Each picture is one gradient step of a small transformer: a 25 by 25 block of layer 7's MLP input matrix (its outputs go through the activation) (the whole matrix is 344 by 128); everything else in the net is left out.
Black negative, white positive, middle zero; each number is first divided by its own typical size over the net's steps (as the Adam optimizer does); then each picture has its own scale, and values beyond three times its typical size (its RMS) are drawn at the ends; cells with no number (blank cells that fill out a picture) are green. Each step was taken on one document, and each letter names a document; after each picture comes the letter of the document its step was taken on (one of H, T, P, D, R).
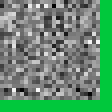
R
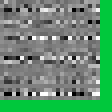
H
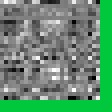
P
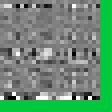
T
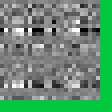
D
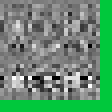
D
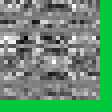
H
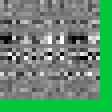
H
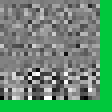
D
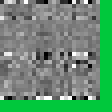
T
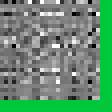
P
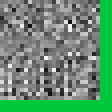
R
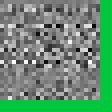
R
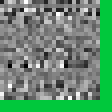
R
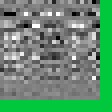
P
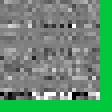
T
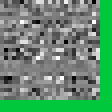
H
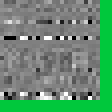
T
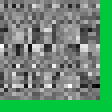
D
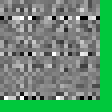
D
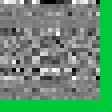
P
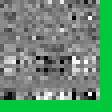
T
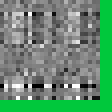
D
